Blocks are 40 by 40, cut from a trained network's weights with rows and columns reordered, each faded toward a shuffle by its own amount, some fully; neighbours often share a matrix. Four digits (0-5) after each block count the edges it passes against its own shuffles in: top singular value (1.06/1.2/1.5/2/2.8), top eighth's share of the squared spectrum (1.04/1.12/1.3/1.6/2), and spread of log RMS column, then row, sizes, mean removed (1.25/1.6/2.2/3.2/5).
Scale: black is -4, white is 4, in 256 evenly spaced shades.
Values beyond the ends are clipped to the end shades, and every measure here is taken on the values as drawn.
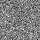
1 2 0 0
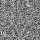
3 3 1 0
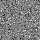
0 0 0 0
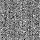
2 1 0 0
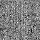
2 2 0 1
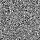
0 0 0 0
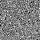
0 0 0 0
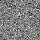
0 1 0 0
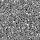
0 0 0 0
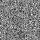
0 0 0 0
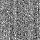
2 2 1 1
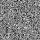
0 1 0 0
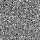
0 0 0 0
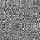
3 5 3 2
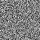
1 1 0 0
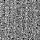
2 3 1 1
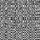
4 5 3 1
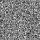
2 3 0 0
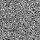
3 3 1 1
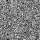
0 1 0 0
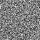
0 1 0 0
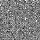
1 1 1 0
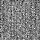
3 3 1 0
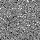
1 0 0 0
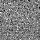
1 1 1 0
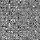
2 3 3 1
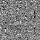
2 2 2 0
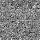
1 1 0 0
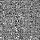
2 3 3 1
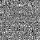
2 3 2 1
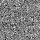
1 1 0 0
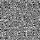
2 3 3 0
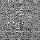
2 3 3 1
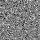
0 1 0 0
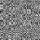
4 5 3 2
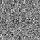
3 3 1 1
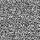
3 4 1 1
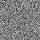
2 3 1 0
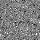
0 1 0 0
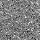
0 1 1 0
